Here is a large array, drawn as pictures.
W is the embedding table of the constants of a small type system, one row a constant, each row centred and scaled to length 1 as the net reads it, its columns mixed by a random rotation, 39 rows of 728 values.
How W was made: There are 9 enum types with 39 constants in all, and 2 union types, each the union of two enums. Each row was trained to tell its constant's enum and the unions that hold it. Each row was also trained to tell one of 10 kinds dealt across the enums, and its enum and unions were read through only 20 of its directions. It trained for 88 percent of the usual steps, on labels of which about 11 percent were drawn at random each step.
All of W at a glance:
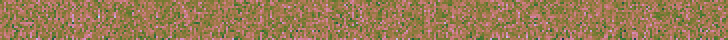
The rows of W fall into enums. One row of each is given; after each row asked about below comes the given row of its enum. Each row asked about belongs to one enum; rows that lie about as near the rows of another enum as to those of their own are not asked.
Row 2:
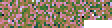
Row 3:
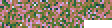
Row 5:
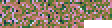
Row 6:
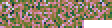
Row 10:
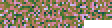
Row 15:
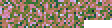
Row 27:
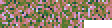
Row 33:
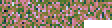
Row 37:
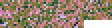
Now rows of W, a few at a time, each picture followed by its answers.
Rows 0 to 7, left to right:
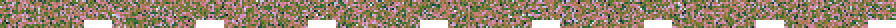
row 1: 10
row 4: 37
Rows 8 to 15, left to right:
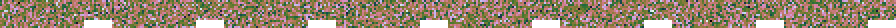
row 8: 5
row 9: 33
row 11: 15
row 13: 37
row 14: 2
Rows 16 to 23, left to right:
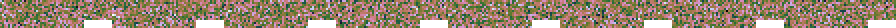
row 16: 2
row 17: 10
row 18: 5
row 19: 5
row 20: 10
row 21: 27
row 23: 6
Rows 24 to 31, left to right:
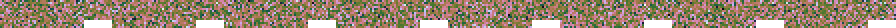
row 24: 15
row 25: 2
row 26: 27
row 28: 10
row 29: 33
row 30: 3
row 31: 33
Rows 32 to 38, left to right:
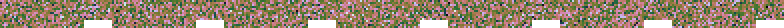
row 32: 37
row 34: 37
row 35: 33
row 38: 5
